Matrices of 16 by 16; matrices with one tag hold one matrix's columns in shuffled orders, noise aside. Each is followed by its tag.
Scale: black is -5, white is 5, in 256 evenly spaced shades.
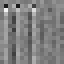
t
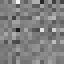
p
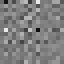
p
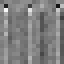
t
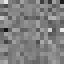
p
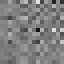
p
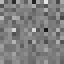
p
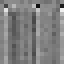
t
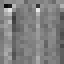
t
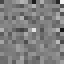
p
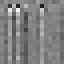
t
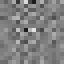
p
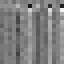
t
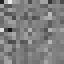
p
